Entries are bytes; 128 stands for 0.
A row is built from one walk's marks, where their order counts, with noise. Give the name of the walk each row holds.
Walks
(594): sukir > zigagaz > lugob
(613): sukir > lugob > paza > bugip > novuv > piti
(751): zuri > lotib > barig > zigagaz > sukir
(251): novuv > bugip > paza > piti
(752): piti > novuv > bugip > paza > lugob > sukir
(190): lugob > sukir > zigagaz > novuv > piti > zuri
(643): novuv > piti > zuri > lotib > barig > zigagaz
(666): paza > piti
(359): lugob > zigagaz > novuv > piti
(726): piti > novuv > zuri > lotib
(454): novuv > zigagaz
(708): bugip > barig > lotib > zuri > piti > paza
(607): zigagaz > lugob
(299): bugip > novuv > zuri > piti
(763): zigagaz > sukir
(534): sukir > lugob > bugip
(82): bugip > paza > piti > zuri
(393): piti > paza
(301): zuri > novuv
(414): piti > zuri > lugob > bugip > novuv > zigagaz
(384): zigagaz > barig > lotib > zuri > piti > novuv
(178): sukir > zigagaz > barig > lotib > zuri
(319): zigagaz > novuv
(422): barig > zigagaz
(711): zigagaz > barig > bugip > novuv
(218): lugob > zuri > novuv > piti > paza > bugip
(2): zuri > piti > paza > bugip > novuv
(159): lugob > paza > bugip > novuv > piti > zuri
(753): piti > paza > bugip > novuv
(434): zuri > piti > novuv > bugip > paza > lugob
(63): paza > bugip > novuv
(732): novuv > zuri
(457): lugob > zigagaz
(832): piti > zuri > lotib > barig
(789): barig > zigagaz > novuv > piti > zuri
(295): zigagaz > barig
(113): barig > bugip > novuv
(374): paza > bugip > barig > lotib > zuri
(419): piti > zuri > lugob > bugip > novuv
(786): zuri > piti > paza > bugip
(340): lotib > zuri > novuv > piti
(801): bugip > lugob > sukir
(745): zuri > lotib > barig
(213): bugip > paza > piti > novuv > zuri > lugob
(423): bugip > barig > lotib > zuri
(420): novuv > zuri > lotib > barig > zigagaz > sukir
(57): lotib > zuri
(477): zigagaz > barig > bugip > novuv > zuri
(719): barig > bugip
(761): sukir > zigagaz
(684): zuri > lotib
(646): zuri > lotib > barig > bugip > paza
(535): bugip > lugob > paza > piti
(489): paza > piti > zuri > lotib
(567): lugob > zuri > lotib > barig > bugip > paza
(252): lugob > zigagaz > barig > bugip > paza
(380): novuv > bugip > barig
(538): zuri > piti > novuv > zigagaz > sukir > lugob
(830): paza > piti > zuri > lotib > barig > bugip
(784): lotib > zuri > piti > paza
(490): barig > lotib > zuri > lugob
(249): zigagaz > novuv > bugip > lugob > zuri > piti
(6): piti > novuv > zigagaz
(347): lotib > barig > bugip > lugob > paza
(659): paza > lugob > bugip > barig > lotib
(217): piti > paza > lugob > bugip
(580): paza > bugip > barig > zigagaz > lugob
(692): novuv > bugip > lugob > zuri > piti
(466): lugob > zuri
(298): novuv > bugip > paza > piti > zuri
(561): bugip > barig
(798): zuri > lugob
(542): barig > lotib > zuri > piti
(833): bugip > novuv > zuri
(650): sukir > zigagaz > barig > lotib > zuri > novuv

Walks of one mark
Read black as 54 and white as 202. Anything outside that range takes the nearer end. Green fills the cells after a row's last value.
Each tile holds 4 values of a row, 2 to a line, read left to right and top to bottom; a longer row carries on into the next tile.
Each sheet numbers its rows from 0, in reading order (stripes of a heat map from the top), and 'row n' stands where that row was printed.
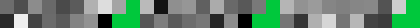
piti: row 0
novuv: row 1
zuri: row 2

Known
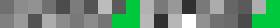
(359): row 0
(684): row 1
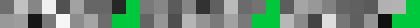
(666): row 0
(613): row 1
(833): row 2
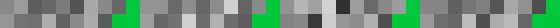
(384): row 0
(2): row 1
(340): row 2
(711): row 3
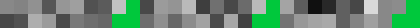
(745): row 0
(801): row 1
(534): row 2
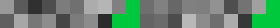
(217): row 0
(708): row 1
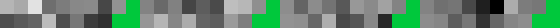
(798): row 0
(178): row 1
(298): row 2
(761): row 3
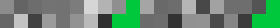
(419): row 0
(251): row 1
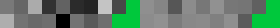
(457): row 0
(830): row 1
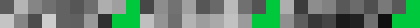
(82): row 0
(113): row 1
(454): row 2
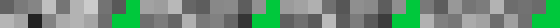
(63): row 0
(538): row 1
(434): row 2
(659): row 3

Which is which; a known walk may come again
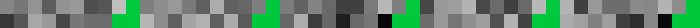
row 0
(745)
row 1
(489)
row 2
(6)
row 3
(801)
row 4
(732)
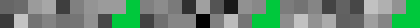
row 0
(752)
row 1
(295)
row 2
(178)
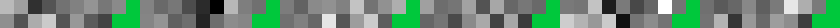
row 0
(786)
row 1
(761)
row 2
(347)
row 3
(692)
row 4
(466)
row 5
(753)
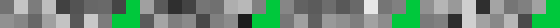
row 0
(542)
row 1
(217)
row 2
(650)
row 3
(340)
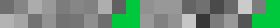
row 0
(374)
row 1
(477)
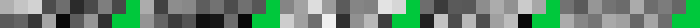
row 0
(607)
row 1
(454)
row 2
(57)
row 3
(393)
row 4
(659)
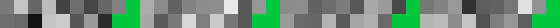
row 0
(299)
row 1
(301)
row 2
(711)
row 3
(190)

